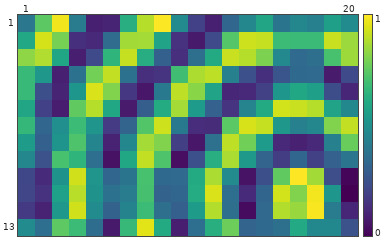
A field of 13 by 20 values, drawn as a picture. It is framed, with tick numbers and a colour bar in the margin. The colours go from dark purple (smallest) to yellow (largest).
Average level on the scale: 50%. Rings: centred on the bottom right. Slope: none. Mirror symmetry: none. Histogram: flat. Odd rows or columns: none.
